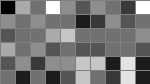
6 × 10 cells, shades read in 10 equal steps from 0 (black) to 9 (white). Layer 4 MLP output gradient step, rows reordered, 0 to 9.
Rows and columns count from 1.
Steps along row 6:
down up down up up down down up down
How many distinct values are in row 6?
6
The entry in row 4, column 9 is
4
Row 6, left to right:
4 1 4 1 3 7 4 2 8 1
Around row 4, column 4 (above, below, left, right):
6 5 5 4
